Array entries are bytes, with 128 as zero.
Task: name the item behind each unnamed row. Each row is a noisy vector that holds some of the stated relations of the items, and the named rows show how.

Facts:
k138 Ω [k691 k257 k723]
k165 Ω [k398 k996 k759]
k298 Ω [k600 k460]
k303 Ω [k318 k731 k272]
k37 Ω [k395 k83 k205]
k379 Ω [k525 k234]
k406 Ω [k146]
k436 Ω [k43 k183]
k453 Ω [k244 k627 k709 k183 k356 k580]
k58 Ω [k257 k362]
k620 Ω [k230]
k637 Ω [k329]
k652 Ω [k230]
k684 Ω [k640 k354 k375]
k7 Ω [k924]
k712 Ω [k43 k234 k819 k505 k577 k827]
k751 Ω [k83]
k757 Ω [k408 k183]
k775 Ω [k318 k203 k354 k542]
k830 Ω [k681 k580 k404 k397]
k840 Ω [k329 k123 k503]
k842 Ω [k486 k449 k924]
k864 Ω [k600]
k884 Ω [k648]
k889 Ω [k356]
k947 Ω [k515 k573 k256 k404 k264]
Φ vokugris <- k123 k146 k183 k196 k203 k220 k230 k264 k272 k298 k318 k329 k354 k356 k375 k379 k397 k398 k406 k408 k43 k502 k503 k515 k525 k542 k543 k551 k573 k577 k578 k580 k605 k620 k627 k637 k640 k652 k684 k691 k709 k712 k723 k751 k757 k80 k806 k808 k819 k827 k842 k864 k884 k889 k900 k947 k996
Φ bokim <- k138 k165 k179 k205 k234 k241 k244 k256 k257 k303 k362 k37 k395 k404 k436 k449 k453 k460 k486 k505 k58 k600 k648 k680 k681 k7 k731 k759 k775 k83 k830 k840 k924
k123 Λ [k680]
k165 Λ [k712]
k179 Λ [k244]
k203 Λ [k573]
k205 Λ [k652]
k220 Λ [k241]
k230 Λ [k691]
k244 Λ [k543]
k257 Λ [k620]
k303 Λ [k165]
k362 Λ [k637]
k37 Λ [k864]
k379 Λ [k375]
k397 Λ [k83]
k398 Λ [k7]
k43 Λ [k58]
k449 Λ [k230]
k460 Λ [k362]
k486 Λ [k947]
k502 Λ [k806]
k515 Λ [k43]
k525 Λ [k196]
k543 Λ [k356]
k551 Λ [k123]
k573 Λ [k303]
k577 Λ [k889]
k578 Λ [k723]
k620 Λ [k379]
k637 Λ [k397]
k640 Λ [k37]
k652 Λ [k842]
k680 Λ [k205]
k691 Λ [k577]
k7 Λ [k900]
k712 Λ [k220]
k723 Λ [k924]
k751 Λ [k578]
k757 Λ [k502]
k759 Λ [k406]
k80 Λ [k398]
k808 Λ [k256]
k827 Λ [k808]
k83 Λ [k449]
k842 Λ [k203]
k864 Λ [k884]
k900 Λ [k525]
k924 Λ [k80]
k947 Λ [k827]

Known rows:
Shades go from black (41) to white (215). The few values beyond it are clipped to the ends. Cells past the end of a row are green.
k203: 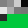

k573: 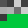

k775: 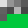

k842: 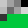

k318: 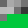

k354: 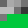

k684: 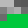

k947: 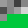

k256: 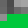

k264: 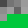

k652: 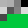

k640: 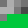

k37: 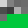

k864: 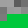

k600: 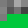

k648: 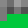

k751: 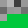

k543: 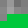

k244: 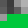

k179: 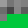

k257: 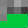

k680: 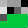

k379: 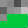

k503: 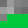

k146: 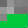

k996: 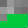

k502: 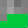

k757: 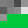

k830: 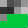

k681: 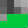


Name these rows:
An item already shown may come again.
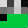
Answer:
k303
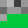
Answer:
k751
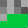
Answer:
k723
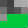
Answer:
k404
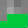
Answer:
k806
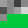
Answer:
k947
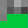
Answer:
k600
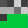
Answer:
k573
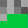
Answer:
k723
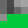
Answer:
k505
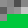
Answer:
k379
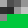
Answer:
k830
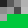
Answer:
k183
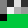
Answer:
k220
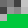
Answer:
k889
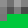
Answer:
k395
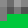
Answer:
k648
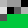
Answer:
k680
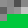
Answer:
k379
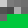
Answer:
k58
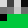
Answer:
k303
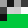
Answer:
k712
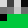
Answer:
k303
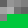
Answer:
k329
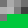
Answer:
k542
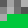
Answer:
k230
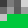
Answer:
k397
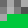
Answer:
k691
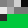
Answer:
k203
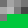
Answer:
k375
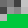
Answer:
k889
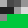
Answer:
k453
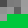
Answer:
k515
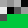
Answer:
k205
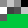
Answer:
k123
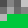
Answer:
k525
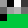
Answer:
k241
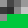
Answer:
k436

